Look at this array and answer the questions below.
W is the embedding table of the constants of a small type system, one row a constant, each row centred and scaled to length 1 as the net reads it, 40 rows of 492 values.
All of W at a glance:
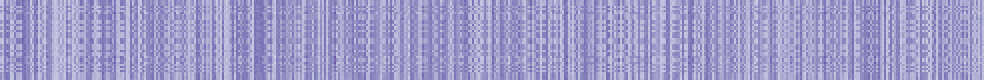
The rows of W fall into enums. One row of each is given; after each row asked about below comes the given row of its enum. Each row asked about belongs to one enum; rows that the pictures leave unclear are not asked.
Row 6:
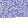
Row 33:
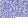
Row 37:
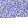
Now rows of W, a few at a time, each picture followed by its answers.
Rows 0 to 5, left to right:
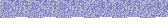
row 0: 33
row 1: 33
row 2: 33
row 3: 37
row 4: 33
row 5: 37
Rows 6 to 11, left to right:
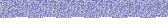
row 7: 33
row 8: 33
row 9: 33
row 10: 37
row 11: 37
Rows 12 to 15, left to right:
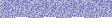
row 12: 33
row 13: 37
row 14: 37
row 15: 33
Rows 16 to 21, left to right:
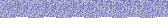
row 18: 37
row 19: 33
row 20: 33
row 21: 33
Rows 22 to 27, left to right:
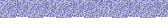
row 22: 37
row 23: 37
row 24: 37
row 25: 33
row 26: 37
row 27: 37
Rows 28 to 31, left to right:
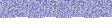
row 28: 6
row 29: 33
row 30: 33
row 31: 6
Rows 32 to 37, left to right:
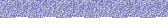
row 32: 37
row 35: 33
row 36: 37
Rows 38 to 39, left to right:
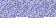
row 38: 37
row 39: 37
